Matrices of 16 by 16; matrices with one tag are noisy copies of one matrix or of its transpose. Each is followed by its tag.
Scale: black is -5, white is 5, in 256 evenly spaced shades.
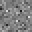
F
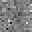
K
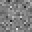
F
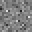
F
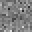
K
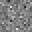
F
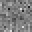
K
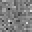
K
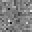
K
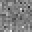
K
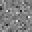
F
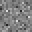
F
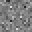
F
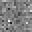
K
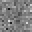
K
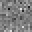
K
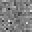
K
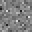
F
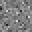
F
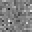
K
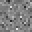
F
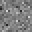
F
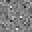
F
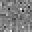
K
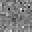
K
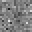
K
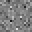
F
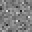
F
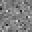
F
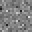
F
